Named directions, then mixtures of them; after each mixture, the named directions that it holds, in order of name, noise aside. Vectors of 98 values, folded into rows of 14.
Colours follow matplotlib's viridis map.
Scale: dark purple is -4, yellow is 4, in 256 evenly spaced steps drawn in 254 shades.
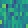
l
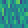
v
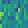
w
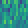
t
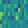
w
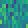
l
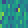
v, w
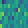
v, w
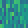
l, v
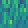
t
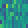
l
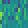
w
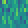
t, v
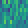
t
